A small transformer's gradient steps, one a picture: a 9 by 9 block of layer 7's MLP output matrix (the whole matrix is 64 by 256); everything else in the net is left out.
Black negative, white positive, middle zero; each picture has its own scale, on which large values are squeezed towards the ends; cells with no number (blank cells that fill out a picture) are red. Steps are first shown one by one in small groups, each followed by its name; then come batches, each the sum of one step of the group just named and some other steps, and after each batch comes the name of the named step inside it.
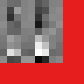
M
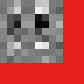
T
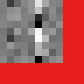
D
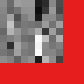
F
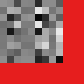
T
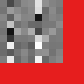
D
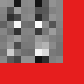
M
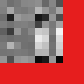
D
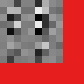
T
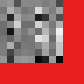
D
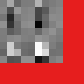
M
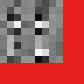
M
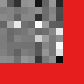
D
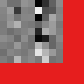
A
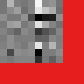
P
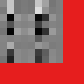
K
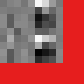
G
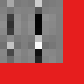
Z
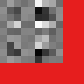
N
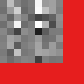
P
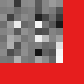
G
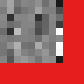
K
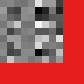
N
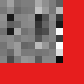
K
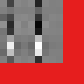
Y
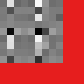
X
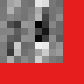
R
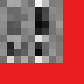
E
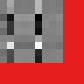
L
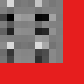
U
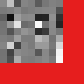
U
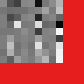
Y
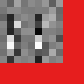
Y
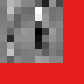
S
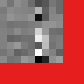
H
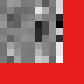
S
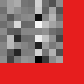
H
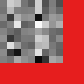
H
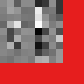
S
